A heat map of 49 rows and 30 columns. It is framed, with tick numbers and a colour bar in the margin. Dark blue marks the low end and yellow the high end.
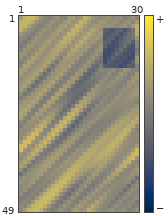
Odd patch: lower, in the top right. Calmest part: middle right. Grain: diagonal, up to the right. Ninth with the lowest average: top right. Mirror symmetry: none.
